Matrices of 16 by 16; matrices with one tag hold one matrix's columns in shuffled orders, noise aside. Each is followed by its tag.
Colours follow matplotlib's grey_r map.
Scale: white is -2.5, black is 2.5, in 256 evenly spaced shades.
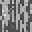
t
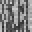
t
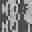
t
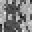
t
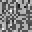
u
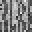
t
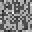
u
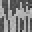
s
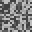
u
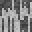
s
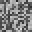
u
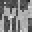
s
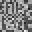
u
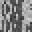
t
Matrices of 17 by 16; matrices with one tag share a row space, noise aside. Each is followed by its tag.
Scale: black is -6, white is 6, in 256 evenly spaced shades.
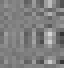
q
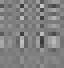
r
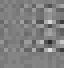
q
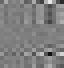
q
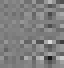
q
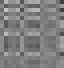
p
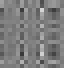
r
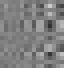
q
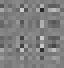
r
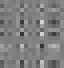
r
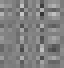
r
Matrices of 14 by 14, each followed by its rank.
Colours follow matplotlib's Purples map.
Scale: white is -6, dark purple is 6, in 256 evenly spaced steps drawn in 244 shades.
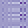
one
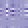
one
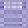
one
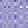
two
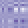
one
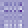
one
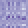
two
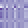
one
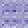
two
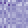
two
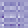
one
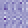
two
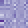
two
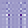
one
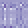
two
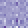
two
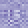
two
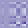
one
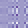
one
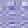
two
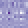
two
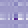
one
